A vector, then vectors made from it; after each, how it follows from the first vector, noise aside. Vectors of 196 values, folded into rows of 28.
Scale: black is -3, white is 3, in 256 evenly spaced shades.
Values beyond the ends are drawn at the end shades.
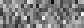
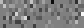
partly zeroed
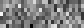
reversed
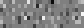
partly zeroed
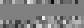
partly zeroed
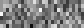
reversed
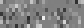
partly zeroed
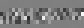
partly zeroed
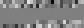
partly zeroed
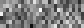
reversed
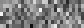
reversed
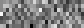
reversed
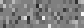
partly zeroed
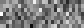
reversed
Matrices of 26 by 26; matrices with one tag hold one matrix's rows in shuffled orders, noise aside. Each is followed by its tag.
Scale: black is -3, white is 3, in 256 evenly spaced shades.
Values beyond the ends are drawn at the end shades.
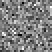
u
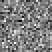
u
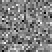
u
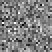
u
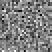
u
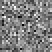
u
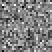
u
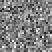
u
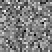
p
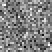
p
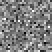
p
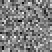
u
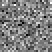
u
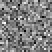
p
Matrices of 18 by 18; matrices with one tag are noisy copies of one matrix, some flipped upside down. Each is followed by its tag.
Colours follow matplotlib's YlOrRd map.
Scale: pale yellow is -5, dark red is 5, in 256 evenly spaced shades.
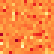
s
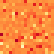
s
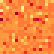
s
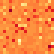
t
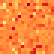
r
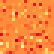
s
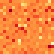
t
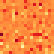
s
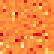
s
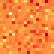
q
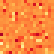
s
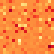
t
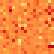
t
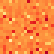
q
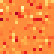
s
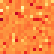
s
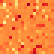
r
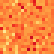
r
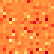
q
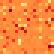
t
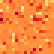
s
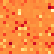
t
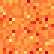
q
